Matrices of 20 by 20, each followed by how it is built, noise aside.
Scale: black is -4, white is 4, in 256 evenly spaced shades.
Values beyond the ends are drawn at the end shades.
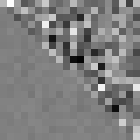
upper triangular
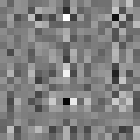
low rank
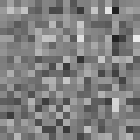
low rank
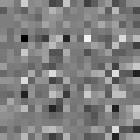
low rank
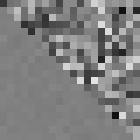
upper triangular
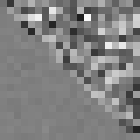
upper triangular
